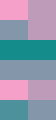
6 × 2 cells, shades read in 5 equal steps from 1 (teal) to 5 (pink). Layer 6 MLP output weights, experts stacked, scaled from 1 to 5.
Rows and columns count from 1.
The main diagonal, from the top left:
5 4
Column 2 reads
4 4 1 3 4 3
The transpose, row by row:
5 3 1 3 5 2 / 4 4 1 3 4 3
